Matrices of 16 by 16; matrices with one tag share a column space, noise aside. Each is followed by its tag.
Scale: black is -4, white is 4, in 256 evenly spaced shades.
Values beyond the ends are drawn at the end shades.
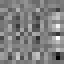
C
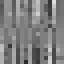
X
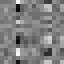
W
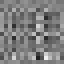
C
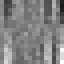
X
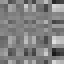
W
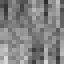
X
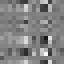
W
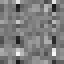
W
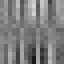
X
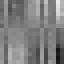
X
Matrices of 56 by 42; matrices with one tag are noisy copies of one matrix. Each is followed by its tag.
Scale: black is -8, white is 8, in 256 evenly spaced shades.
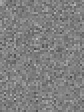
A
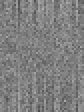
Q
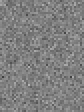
A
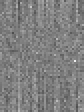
Q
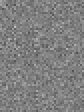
A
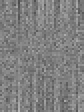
Q
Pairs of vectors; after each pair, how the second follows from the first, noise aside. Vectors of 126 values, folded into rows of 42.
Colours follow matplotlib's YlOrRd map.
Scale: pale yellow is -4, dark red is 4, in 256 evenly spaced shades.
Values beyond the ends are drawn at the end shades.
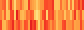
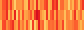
sign-scrambled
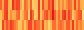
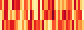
scaled up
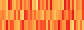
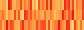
copied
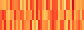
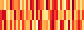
scaled up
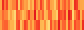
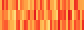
copied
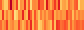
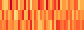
copied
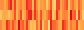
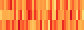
copied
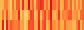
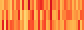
copied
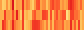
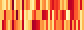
scaled up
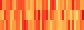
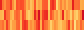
copied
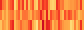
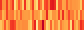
sign-scrambled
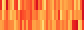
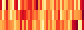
scaled up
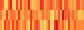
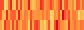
copied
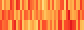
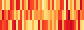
scaled up
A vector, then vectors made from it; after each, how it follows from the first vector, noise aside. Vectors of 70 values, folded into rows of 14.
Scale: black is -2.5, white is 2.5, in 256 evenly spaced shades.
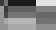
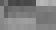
shrunk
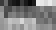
copied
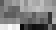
reversed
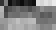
copied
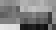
reversed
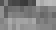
shrunk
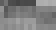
shrunk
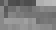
shrunk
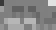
partly zeroed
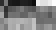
copied
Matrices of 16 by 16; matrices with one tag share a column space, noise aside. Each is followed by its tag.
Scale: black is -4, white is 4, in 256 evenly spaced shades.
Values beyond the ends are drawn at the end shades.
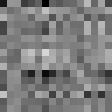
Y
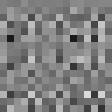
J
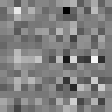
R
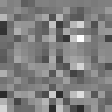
J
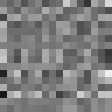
Y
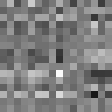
Y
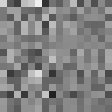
Y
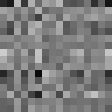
Y
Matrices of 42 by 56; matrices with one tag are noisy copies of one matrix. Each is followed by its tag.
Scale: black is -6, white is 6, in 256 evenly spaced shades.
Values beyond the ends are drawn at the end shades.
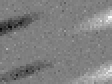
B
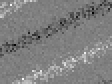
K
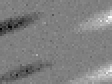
B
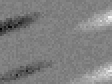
B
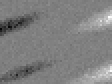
B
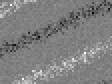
K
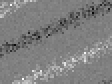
K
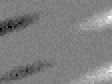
B
